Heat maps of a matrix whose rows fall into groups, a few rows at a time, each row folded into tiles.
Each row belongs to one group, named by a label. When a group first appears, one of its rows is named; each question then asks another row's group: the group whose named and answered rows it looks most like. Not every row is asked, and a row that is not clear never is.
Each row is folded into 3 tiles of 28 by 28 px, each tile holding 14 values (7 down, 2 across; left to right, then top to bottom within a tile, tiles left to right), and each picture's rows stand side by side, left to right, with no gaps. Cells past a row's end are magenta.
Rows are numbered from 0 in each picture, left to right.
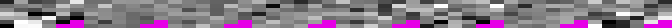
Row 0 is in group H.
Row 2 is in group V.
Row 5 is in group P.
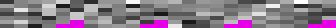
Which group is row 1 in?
P
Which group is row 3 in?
P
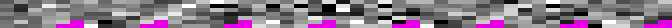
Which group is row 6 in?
P
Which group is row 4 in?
P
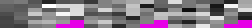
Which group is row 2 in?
V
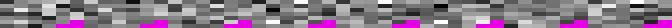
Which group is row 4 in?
P
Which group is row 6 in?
H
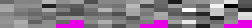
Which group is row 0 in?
P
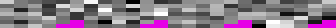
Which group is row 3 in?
H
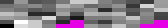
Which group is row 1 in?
V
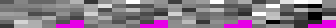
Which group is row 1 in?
P
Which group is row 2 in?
P
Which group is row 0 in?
H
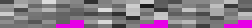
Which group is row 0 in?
P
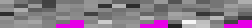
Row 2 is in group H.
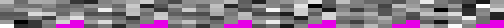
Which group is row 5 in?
V
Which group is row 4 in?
V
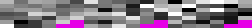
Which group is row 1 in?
V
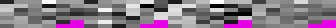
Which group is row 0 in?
P
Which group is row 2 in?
P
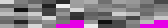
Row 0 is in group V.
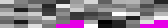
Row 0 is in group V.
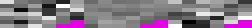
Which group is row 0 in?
V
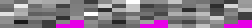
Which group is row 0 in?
P
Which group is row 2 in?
V
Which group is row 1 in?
P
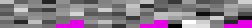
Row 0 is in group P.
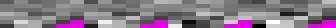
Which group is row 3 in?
H
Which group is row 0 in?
H
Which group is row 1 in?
H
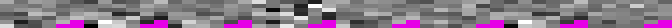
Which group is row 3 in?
V
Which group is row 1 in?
H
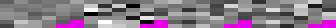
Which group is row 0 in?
H
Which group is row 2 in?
V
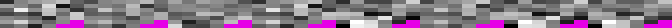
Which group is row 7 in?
H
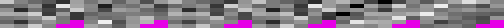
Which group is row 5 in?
P
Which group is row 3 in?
V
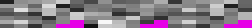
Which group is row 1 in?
H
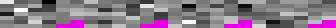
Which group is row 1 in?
V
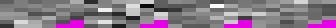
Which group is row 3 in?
P
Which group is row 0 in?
H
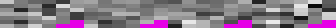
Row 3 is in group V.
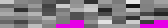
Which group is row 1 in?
P
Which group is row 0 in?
V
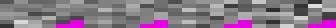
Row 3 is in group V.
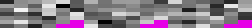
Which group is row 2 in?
V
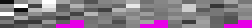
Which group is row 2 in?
P
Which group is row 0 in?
P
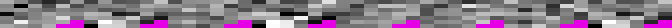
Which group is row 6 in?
V
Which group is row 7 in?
H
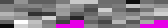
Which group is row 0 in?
H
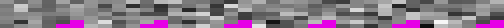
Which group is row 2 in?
V
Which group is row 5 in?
H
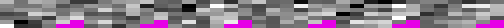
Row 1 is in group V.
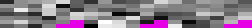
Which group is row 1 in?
H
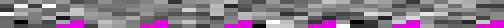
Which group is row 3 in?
H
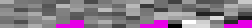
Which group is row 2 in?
H
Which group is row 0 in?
V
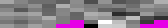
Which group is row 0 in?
V
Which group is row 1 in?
H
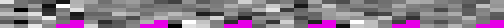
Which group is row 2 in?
H
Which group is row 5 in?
V
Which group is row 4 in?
H
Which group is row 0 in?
V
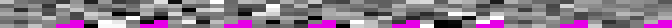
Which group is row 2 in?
P
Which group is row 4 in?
H
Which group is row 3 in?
P
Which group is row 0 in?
V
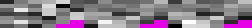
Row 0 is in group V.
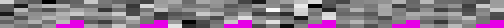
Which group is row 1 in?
V
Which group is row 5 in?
V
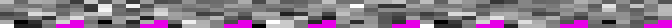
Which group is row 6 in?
H
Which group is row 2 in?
H
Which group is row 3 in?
H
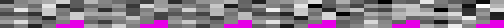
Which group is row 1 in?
V
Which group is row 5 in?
V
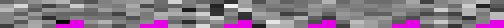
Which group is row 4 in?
H
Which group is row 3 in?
H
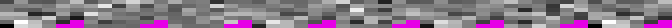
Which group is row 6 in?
V
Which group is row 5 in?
H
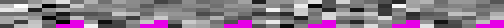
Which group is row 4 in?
V
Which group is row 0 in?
P
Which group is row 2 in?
H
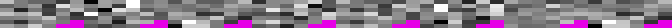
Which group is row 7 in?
H
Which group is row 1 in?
P
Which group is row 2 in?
H
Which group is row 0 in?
V
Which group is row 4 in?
V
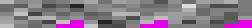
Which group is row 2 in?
P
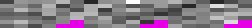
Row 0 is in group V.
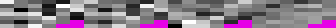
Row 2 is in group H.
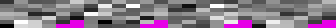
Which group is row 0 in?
H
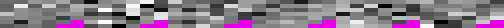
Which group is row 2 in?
V
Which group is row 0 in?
P
